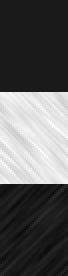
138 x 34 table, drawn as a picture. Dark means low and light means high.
It is made of 3 by 1 panels. Panel 1,1: very low, flat. Panel 2,1: very high, slanting down to the right, faint in contrast. Panel 3,1: very low, slanting up to the right, faint in contrast.
